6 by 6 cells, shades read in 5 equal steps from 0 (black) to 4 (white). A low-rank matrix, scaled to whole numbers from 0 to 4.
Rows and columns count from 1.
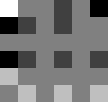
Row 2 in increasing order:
0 1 1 2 2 2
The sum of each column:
11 11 12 10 12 10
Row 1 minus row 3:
2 0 0 -1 0 -2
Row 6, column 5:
2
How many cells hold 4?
1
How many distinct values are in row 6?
2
